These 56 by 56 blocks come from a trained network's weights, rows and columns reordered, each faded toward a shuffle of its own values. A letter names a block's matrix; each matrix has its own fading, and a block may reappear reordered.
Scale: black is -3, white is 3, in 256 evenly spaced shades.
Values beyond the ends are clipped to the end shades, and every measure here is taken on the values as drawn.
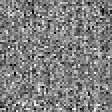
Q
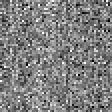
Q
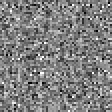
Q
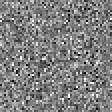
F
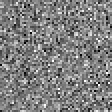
F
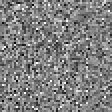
F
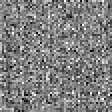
Q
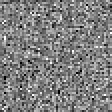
F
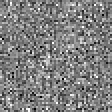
Q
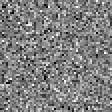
F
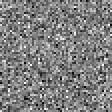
F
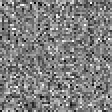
Q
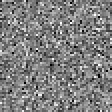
F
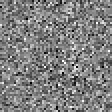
F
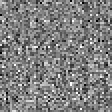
Q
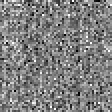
Q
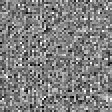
Q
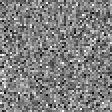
F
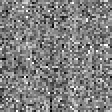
Q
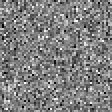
F
